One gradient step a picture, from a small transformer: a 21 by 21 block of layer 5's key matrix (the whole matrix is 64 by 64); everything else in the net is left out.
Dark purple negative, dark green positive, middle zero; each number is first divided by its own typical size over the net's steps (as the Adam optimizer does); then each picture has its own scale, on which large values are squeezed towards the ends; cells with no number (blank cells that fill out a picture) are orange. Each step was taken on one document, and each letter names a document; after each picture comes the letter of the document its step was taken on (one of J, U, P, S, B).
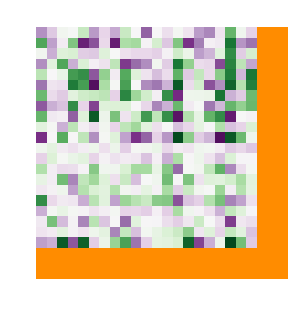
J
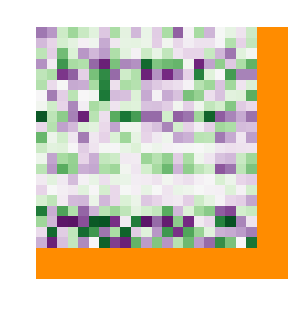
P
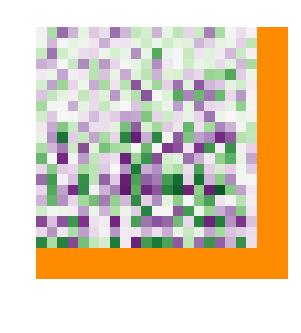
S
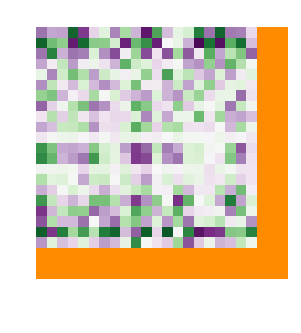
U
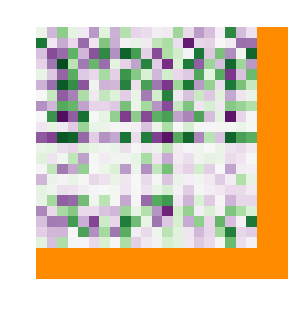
J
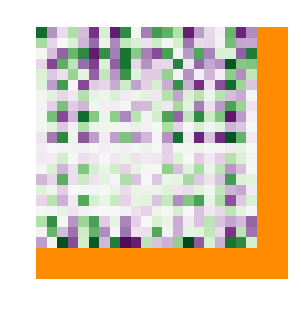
J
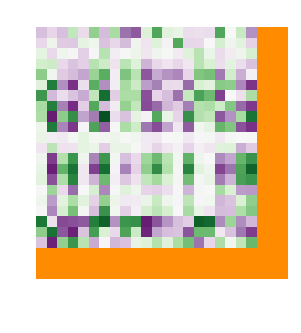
P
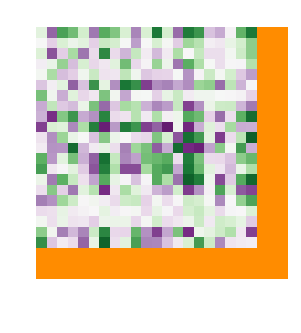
P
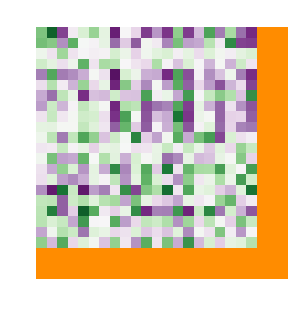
S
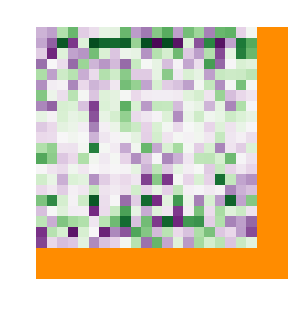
U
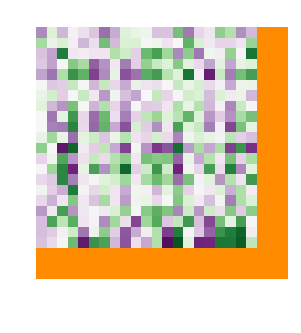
P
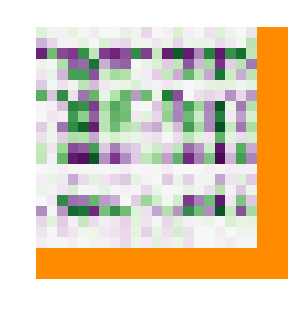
U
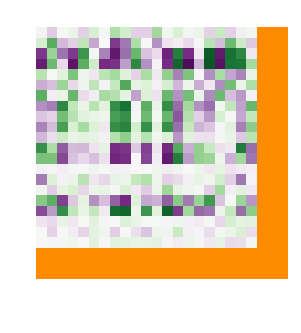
U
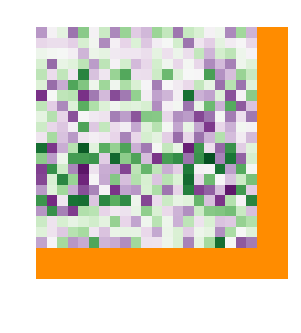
S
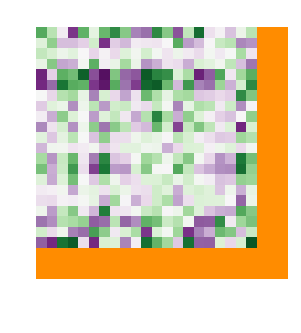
P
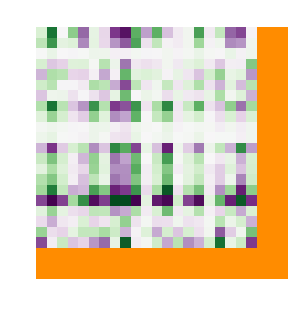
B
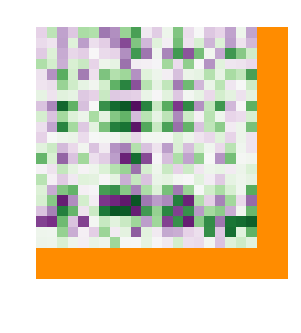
U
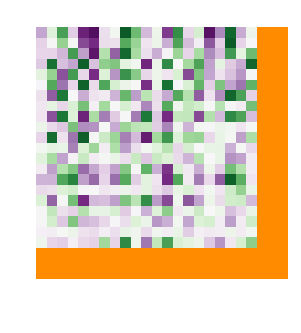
J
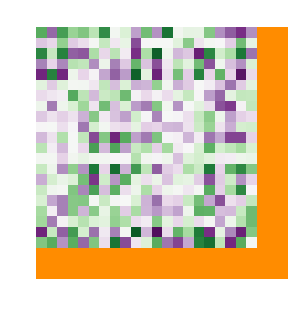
S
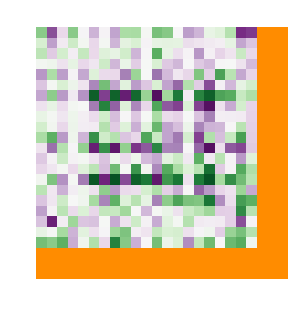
S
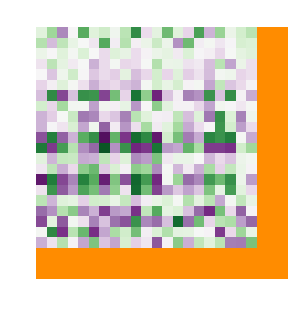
S
